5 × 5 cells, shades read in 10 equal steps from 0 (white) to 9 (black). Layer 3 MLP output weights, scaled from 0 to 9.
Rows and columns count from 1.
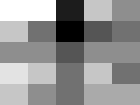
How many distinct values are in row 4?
3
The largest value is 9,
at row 2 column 3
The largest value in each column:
4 5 9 6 5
